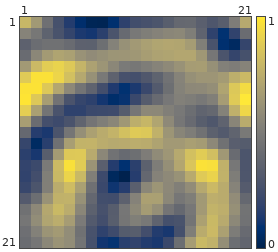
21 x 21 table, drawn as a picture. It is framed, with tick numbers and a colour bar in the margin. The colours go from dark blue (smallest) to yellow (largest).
Rings: centred on the bottom middle. Slope: none. Average level on the scale: 50%. Odd rows or columns: none.
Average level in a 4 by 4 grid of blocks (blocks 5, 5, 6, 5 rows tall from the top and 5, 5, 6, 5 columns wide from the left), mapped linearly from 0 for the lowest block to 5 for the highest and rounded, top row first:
3141 / 5025 / 2344 / 4015
